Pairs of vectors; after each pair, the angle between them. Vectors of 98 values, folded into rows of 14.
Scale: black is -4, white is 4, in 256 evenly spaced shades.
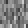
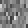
partly aligned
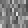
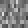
orthogonal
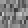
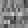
partly aligned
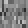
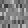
partly opposed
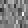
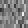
nearly parallel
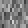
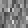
nearly parallel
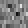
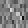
partly opposed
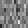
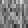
partly aligned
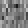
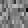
partly opposed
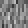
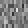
partly aligned
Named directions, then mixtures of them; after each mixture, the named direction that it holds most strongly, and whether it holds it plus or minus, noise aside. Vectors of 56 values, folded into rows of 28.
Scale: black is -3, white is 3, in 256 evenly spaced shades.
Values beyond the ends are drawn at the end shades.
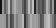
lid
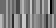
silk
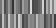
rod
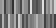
rod, plus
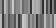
rod, minus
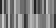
lid, plus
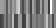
silk, minus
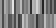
rod, minus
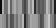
lid, plus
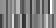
silk, minus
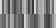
lid, minus
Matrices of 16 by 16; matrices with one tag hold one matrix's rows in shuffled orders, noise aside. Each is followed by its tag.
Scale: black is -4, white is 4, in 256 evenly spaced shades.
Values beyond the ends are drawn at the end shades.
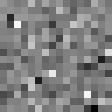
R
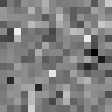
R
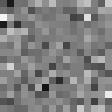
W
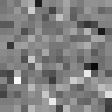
R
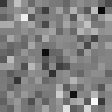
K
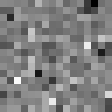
R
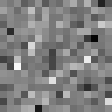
R
